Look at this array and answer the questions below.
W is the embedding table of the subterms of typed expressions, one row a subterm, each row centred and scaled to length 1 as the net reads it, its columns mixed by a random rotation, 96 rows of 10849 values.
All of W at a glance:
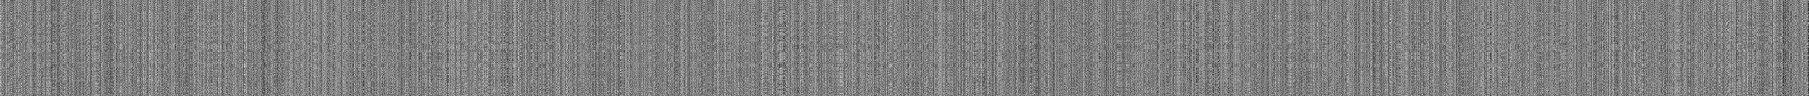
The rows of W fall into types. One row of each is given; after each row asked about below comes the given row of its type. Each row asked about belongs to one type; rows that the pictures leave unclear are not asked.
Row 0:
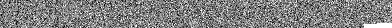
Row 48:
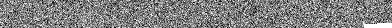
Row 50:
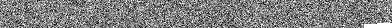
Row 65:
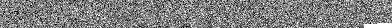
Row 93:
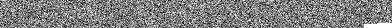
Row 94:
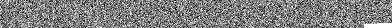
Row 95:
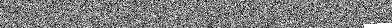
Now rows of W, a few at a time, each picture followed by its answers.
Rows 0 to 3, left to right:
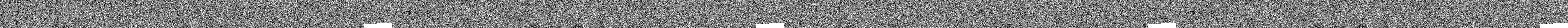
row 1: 65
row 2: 0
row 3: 65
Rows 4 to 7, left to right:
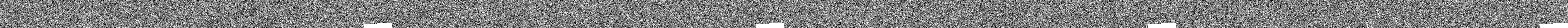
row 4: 95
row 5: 93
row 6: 50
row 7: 65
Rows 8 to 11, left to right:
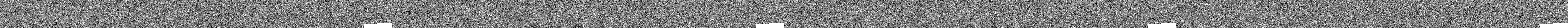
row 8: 50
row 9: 65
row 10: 65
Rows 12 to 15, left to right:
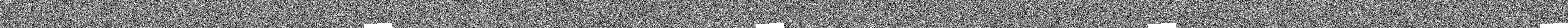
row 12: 94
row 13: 48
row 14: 95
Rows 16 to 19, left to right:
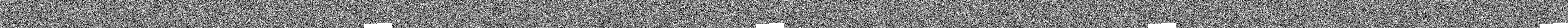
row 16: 65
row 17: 95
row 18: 93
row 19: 93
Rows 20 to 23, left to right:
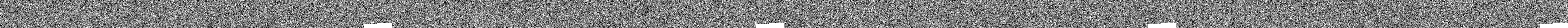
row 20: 95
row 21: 48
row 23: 0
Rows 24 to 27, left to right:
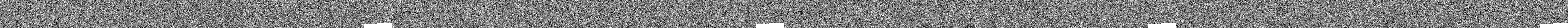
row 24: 50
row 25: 94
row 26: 65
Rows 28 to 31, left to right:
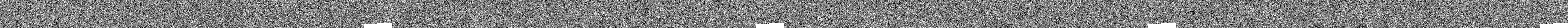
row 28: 50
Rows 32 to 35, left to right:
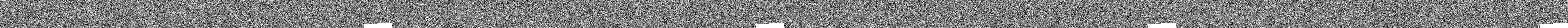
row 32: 93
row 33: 0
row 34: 95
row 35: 50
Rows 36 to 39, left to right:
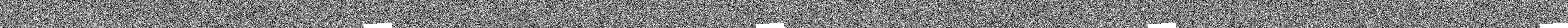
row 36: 48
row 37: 65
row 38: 48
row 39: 0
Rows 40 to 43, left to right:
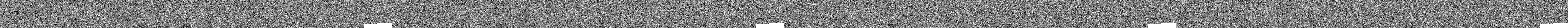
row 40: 65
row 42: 93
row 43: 94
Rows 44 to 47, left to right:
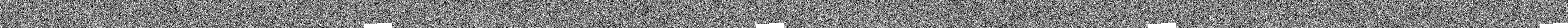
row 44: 94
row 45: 48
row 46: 48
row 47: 0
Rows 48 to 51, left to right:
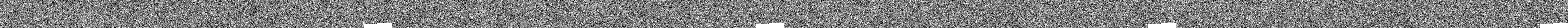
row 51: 50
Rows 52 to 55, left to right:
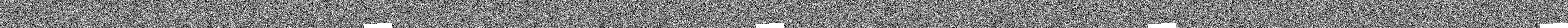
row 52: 65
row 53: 95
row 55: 0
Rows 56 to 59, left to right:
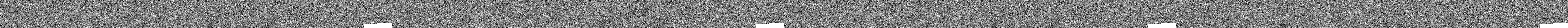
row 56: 95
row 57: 95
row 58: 95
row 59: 93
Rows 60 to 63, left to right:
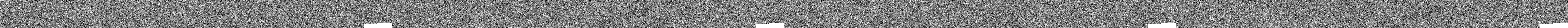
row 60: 93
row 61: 95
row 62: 50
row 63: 48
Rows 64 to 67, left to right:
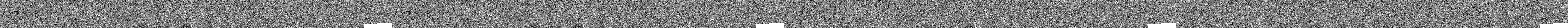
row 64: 65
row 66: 65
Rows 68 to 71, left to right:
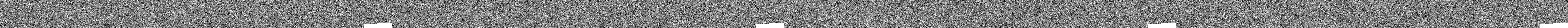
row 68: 93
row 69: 95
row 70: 48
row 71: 93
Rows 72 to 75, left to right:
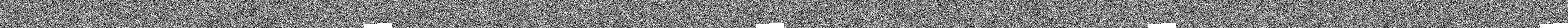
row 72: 95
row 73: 93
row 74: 65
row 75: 95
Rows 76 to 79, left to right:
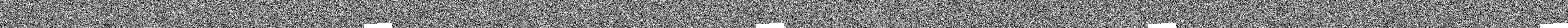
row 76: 93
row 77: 93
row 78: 48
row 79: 95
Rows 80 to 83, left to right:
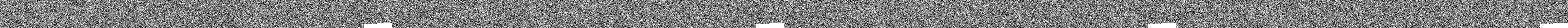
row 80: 50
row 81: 93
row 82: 93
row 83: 94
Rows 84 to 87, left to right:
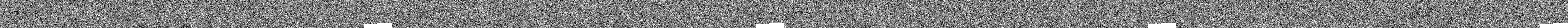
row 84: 65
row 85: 93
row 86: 94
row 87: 95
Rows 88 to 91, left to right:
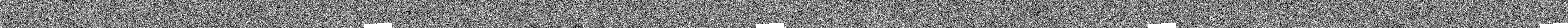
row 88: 48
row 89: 65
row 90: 48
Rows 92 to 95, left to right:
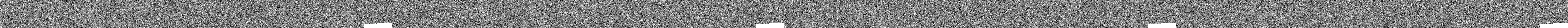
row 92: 48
